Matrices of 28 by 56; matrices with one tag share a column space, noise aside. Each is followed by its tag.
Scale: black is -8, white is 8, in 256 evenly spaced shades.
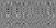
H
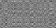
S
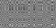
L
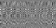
H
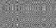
L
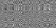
L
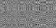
L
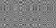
L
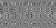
H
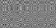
L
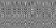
H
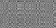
S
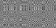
L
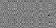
S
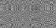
L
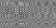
H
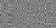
S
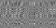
H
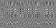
H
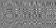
H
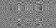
L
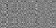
S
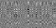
H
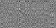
S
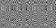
L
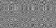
L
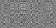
S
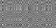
L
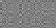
S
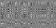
H
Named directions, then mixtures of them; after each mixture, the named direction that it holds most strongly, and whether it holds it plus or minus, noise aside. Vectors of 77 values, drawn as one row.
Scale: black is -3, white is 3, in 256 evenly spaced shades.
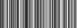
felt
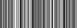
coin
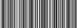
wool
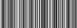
wool, plus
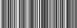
wool, plus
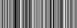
coin, minus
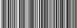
wool, plus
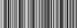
felt, minus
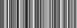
felt, plus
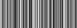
coin, minus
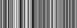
coin, plus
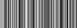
felt, minus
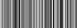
coin, minus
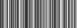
felt, plus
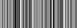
coin, minus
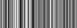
coin, plus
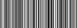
wool, minus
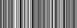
coin, plus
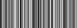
coin, plus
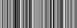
coin, minus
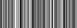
coin, plus
